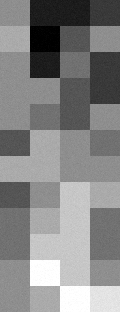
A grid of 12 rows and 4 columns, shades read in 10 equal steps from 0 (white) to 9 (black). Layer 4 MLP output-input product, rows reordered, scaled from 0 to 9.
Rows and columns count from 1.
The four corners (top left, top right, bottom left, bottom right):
4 7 4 1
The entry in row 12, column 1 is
4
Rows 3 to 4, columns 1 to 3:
4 8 5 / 4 4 6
